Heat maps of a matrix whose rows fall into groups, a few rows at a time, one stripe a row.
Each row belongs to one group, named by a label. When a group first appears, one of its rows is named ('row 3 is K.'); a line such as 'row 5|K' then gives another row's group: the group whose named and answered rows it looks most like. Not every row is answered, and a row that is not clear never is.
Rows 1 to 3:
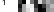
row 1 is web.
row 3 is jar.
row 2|jar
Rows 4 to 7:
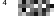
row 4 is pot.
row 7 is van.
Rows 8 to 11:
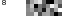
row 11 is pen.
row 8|jar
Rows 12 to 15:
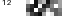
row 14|web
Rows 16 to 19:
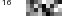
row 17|pot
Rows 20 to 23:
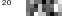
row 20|van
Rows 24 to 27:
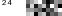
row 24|jar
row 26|van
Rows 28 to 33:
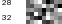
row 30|van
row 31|web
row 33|jar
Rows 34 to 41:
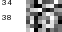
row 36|jar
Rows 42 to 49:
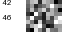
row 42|pen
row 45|web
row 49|web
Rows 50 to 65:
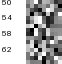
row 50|pen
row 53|pot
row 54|jar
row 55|jar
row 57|web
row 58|web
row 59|van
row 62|pen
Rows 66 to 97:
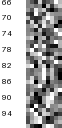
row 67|van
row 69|web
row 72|pen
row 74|van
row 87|jar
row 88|van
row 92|web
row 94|pen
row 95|jar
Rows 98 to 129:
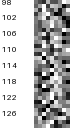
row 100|pot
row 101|jar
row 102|pen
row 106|pen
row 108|pen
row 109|web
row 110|van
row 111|web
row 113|pen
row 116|web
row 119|web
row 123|web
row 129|jar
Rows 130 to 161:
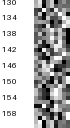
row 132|web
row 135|van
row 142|web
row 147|jar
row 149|van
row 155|van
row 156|web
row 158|van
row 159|pot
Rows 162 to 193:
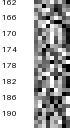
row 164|jar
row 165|pot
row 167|jar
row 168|pen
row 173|pen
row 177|van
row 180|jar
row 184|web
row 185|pen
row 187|van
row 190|pot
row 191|pen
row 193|pen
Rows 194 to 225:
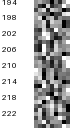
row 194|van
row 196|pen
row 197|van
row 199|pen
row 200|pen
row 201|web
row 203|jar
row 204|pot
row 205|web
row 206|web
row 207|pen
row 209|van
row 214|pen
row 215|web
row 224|pen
